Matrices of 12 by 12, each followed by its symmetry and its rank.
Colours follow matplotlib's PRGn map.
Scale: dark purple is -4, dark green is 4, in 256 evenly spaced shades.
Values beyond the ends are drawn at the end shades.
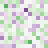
neither, full rank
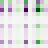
neither, rank one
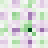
symmetric, rank two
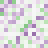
symmetric, full rank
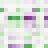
neither, rank two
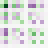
symmetric, rank two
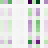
neither, rank one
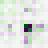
symmetric, rank two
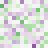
neither, full rank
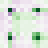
symmetric, rank two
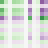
neither, rank one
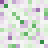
symmetric, full rank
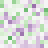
neither, full rank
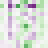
neither, rank two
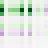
neither, rank one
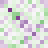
symmetric, full rank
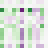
neither, rank two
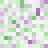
neither, full rank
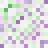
symmetric, full rank
